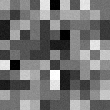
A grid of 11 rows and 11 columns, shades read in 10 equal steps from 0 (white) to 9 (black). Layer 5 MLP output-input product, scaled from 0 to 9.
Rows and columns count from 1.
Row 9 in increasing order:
1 3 4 5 5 6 7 7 7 8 8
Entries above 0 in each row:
11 11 11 11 11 11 11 10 11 11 11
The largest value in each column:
8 9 7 7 7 9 9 7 7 6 7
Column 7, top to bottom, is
2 3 6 9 8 7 5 8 8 6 6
